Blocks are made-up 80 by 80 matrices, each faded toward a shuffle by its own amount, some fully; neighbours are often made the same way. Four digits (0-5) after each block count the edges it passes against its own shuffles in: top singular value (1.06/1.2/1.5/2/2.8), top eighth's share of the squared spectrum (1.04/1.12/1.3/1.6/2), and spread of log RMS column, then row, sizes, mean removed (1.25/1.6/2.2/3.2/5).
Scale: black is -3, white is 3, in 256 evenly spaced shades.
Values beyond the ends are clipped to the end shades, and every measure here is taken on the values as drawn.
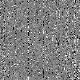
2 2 3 0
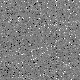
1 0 0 0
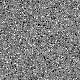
0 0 0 0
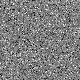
0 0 0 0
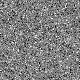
0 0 0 0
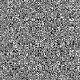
4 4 2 2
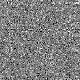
3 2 1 1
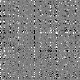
4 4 3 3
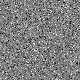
0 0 0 0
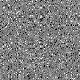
4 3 2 1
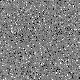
1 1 0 0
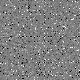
3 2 1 1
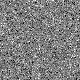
0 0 0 0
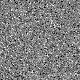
0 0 0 0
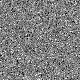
0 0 0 0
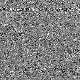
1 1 0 2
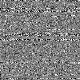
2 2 0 4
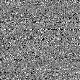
1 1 0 3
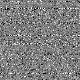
2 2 0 3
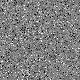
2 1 0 0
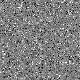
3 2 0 1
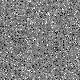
3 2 0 0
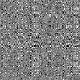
4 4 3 3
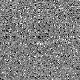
4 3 1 2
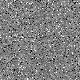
3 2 0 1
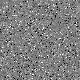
2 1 0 0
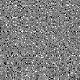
4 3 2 2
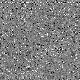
3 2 0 1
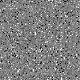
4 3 1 1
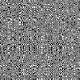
4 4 3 3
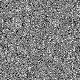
3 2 1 0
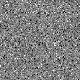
3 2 0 1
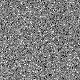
2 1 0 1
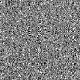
4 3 2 1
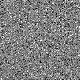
3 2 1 0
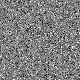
1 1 0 0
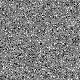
2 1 0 0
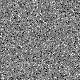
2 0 0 0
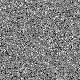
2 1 0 0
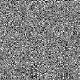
4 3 2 2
